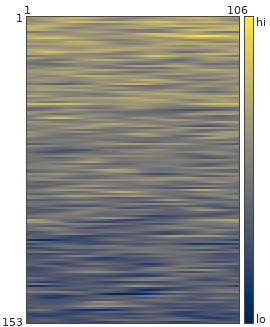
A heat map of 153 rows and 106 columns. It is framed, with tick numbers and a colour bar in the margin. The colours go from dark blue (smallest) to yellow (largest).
Slope: up to the top. Grain: streaks across. Average level on the scale: 50%.
